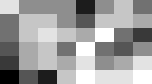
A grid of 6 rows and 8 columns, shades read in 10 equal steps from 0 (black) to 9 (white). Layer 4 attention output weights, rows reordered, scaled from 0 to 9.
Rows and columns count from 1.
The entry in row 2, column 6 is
7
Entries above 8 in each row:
0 0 1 1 0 2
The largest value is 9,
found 4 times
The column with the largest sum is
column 6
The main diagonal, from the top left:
8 7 8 4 8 8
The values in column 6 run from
4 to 9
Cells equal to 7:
10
